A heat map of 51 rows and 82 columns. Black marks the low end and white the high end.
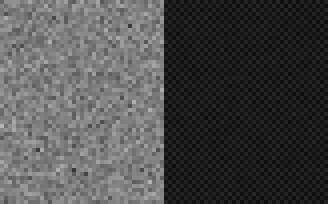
The table splits into one row of 2 panels. Panel 1,1: middling, fine-grained. Panel 1,2: very low, checkered, faint in contrast.
